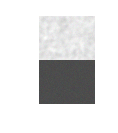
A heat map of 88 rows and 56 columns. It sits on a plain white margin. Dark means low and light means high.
It is made of 2 by 1 panels. Panel 1,1: very high, blotchy, faint in contrast. Panel 2,1: low, flat.
